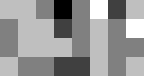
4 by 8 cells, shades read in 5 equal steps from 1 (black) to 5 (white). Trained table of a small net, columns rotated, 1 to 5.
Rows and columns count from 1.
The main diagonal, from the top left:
4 4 4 2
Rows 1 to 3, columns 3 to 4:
3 1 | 4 2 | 4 4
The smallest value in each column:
3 3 3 1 2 4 2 3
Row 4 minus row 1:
0 -1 0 1 -1 -1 1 0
